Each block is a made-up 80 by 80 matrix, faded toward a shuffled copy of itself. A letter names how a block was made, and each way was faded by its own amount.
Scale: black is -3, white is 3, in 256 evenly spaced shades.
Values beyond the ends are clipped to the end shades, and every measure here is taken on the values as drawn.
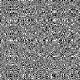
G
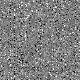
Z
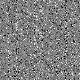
Z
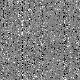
Z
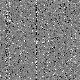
Z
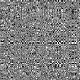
G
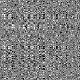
G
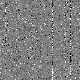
Z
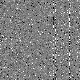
Z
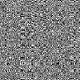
G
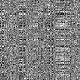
G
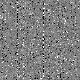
Z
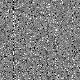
Z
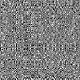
G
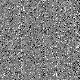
Z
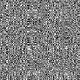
G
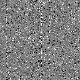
Z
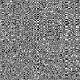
G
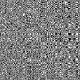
G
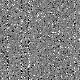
Z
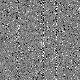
Z
